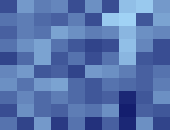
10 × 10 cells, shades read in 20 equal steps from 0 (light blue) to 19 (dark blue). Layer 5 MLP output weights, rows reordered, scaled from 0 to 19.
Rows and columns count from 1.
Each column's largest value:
15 15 13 16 15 17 14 19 13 15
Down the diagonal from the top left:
14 9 10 10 10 6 10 18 12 15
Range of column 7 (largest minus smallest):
13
